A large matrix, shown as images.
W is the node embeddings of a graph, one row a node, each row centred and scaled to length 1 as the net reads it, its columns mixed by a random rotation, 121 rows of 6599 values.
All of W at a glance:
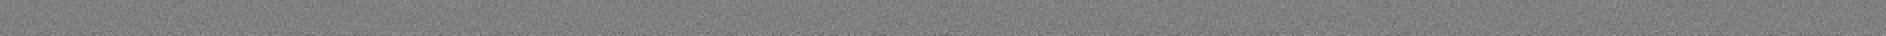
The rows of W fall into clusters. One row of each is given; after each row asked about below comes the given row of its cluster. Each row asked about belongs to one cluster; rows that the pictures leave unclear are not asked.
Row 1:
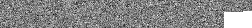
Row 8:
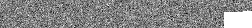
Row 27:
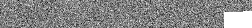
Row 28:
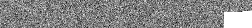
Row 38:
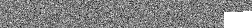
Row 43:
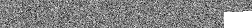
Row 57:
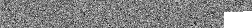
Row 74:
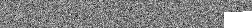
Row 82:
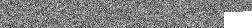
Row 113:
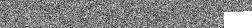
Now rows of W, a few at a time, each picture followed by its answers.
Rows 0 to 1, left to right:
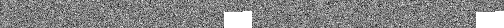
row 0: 27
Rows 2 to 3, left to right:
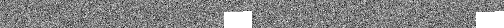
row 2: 113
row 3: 8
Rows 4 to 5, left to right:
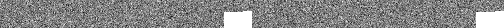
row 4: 8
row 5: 43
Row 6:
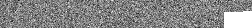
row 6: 74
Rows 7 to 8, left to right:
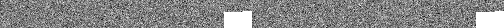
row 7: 27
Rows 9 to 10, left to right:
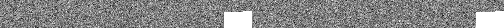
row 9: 74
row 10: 57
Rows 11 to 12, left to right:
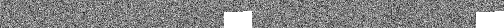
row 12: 28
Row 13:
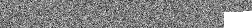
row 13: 82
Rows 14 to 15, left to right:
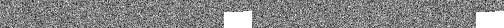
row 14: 43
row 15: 8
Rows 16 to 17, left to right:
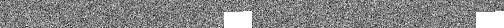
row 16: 113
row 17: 1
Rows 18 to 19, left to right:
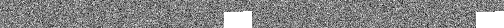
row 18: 57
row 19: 27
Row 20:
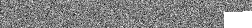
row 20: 27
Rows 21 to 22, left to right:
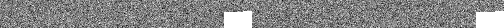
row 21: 8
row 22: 38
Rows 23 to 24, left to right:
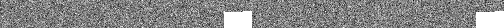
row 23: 27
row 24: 8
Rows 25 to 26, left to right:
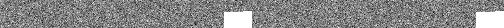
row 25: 57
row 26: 57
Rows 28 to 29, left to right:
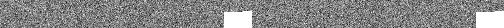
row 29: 74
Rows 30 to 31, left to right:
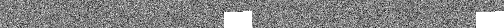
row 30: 38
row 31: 113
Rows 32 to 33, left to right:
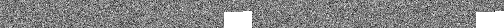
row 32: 74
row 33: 1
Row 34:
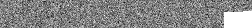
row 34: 43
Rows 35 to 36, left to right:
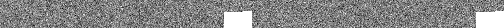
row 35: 28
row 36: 113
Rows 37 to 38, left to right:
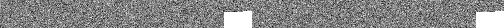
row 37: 8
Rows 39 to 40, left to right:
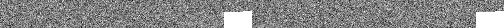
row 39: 82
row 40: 74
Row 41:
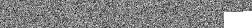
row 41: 1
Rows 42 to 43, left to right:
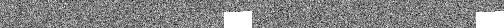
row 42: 82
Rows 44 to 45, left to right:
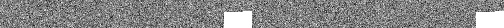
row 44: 28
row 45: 8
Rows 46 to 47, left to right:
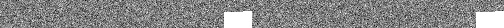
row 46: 74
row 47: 113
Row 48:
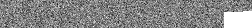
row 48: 43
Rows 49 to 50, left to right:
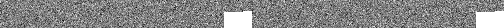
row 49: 1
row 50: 27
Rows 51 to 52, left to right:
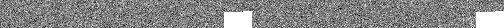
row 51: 1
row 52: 113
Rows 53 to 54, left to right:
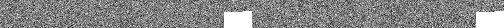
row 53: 74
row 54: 28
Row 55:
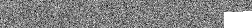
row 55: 43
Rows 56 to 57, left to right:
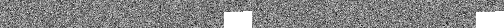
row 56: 57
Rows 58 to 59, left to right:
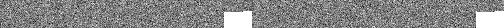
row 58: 1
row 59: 27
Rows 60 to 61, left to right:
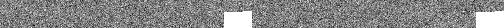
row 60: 28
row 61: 82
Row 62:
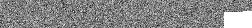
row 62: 8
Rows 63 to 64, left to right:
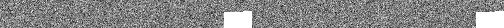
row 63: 57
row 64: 8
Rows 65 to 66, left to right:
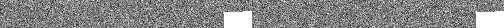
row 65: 27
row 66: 27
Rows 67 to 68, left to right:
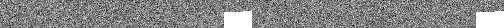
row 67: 82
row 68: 74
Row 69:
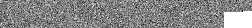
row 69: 1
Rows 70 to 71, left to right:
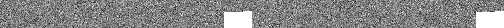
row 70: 1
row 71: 38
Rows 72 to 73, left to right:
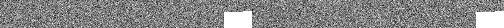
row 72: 74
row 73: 27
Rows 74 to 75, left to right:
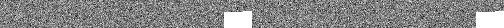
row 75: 8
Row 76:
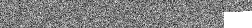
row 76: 82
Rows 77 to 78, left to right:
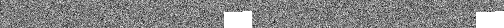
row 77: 27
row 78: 113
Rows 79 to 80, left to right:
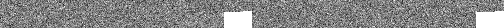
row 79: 82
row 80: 27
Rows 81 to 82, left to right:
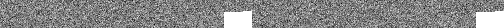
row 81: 82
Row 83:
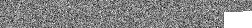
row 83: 74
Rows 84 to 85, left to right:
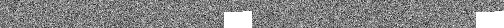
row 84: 74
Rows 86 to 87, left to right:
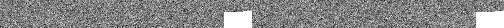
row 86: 8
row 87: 82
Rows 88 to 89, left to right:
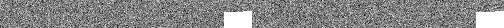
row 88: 8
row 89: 43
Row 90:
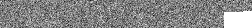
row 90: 113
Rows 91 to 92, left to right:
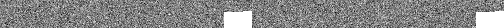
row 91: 43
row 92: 8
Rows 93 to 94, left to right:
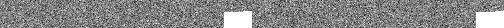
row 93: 57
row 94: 43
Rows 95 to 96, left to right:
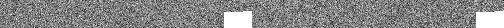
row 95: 74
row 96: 28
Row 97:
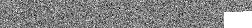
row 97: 43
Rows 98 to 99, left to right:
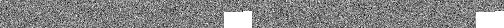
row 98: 1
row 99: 43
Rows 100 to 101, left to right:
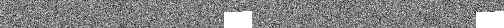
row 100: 74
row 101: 38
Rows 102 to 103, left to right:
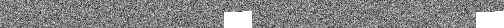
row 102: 38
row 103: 82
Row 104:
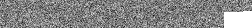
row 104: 113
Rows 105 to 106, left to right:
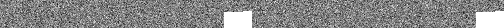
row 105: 43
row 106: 57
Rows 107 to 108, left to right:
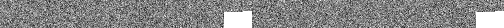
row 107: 28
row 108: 27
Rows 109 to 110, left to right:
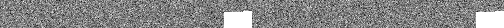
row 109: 57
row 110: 43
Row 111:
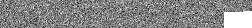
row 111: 1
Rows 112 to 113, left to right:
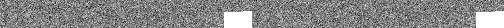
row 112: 113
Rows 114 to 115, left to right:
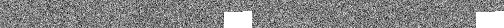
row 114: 28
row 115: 113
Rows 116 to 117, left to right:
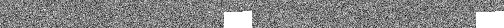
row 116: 28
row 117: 113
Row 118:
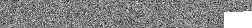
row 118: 74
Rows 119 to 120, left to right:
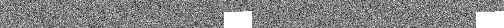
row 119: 57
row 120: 27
